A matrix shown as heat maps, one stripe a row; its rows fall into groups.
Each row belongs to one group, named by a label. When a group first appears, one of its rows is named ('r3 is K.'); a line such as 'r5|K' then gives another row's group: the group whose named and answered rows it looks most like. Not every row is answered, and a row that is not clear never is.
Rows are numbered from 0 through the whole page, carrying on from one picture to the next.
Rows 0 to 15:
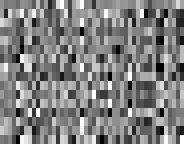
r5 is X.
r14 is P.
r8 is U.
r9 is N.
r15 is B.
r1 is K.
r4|P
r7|P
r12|U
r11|N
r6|B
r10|B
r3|U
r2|P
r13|N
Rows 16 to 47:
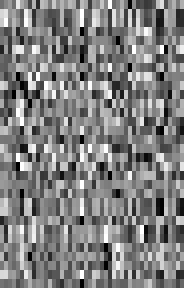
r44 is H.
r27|H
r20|X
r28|H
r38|P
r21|H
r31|U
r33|N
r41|K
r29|K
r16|N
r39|P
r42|K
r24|U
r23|N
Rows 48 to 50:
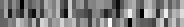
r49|X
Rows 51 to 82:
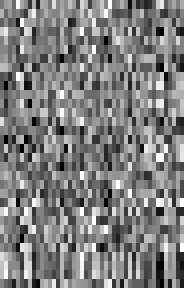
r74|P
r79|P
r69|U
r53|B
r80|P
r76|K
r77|X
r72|U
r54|P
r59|H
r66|H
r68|H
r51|N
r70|N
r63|N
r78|B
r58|P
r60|H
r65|U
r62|H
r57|U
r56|B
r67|X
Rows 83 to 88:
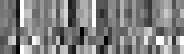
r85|B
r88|B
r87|H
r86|U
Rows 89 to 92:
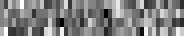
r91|U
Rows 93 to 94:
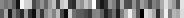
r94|X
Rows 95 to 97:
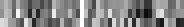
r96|N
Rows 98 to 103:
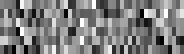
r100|N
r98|B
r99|X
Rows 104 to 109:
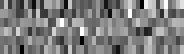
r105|U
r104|X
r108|U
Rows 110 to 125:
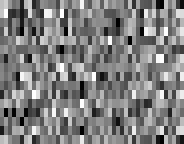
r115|U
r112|X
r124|H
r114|N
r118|B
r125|P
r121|N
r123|X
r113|X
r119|U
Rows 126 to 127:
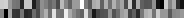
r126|P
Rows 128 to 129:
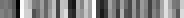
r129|B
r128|B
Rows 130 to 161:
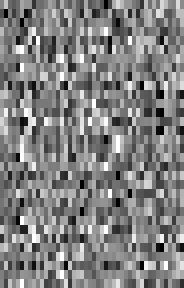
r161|K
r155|K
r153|U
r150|U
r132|X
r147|B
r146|K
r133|K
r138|N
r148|K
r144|P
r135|H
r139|X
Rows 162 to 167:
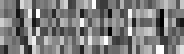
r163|U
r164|P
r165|U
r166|K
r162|B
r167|H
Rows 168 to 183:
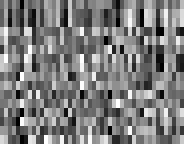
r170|X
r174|P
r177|N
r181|B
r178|U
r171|P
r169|X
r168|X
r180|X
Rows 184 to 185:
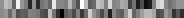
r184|N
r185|U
